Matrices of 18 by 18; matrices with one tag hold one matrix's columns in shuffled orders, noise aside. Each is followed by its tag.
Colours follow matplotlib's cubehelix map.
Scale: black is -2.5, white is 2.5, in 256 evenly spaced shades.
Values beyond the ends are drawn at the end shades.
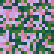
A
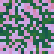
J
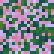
A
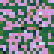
A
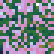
J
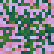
J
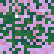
J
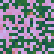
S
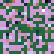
A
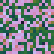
A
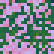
J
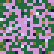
S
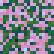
A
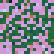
J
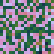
A
